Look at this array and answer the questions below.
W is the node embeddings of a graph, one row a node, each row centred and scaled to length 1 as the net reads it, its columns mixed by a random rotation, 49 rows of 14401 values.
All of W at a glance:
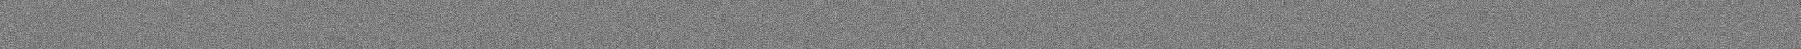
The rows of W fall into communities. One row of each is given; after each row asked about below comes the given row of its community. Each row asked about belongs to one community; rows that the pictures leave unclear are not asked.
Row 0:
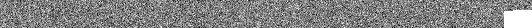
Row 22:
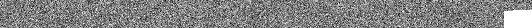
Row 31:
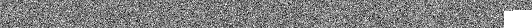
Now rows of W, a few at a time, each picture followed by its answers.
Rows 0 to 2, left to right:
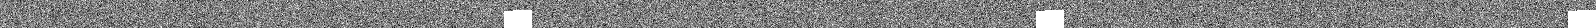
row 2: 31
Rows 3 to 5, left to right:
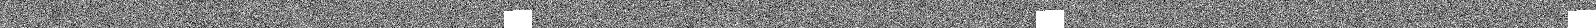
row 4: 31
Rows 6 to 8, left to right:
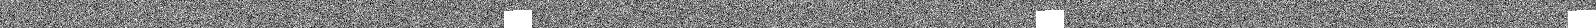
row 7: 0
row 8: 22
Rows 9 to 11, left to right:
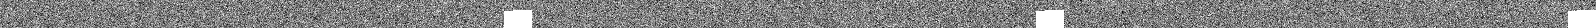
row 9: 31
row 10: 22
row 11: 0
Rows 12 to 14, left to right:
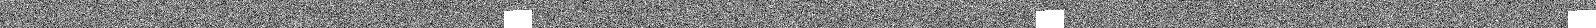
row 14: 31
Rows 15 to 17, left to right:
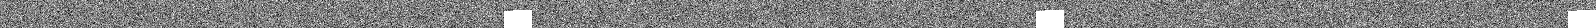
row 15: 0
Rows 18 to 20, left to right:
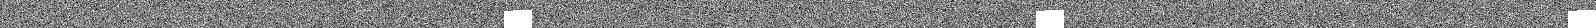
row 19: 22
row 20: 0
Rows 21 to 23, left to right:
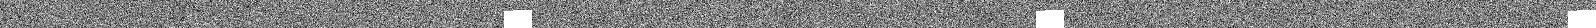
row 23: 0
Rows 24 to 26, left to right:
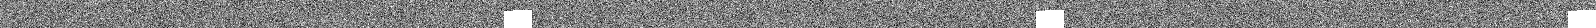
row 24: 0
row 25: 0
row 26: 0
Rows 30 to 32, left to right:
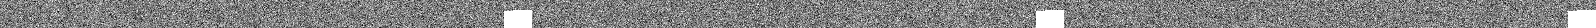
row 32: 22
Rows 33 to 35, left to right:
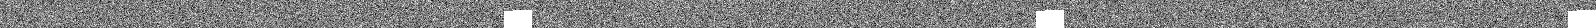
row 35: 22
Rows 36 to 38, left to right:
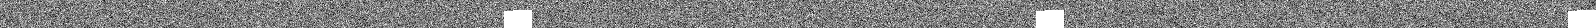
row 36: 0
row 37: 22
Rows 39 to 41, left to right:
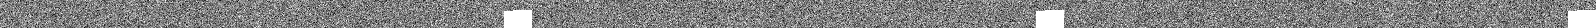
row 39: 0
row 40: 22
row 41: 31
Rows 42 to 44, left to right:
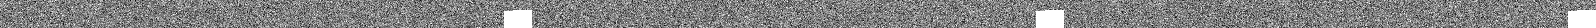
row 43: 22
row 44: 0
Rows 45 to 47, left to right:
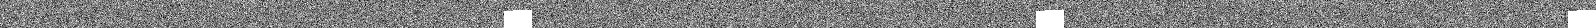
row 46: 22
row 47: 0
